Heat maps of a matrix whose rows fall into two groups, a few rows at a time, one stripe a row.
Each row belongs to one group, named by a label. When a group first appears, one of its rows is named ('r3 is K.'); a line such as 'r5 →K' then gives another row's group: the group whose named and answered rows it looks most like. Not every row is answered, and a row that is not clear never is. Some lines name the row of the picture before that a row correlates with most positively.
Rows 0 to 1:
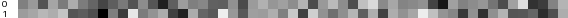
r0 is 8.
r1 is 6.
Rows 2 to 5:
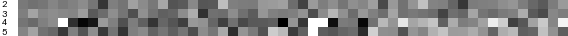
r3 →8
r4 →6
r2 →6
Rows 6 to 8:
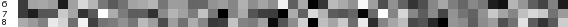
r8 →8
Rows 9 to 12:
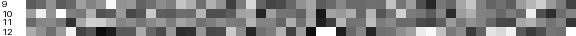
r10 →8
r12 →6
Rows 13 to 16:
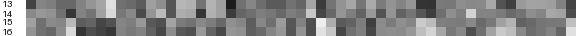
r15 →6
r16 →6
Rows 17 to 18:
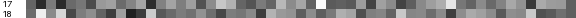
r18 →8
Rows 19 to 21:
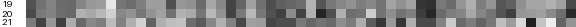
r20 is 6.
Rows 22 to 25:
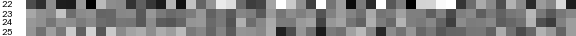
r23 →8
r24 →8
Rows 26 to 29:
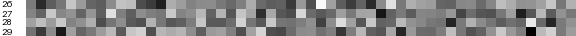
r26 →6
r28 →8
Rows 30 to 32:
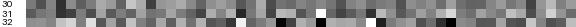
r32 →8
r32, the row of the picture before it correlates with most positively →28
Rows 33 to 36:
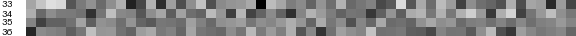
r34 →6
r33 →8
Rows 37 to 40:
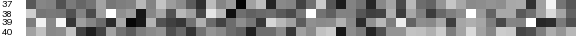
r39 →8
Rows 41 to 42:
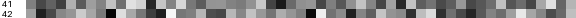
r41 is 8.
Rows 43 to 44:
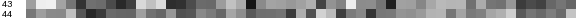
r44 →6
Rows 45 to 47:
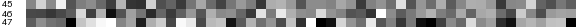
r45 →8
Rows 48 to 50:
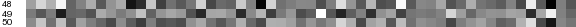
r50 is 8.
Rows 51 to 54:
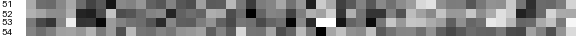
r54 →8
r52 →6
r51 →6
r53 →6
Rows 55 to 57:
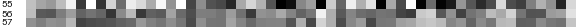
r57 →6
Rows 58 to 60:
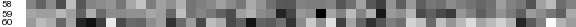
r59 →8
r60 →6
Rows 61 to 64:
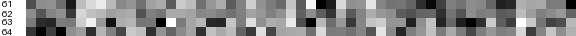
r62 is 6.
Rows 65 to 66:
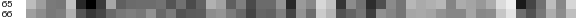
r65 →6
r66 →6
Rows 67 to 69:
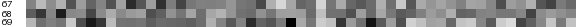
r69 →6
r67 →8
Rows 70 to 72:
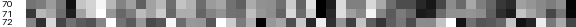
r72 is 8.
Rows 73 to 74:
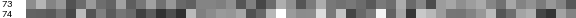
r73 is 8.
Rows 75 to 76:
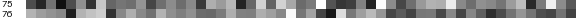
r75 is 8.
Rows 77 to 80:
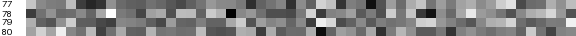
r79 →6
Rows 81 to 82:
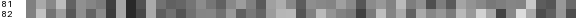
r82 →8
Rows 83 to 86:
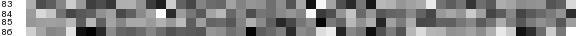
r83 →6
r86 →6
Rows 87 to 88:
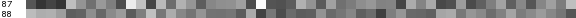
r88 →8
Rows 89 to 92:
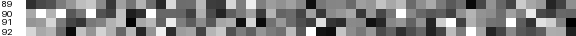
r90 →8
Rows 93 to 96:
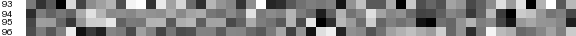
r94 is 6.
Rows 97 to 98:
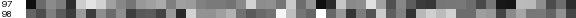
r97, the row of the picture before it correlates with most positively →94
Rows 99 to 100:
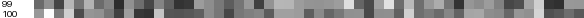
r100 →8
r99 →8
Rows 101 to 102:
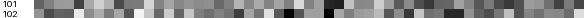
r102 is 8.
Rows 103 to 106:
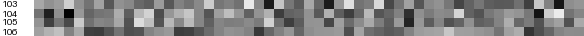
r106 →6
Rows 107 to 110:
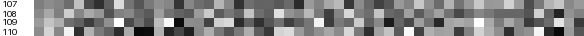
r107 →6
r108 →8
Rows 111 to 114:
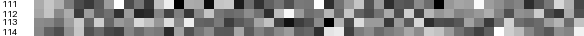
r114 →6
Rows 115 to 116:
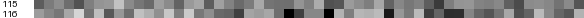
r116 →8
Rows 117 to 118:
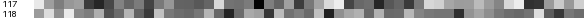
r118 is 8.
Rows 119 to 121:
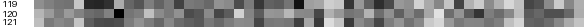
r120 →6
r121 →6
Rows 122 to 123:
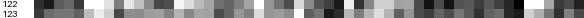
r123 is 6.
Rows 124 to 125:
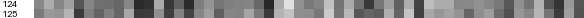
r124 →8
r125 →8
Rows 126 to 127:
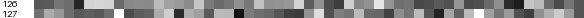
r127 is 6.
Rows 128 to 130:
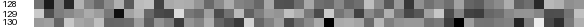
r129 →6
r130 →8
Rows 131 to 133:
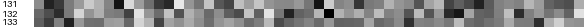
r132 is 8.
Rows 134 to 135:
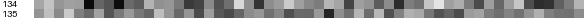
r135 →8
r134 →6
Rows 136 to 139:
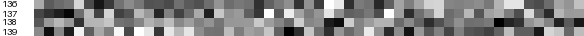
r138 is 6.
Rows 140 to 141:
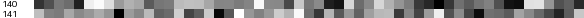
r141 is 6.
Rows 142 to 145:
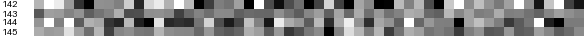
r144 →8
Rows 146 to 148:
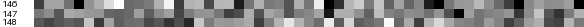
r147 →8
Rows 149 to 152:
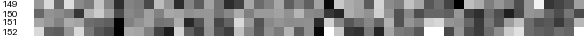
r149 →8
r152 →6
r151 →6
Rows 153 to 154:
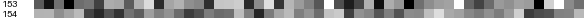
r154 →6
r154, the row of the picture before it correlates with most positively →151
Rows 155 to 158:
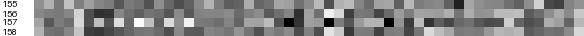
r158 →6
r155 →8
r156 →6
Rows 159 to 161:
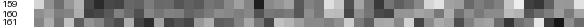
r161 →8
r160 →6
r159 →6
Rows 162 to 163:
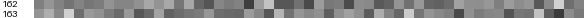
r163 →8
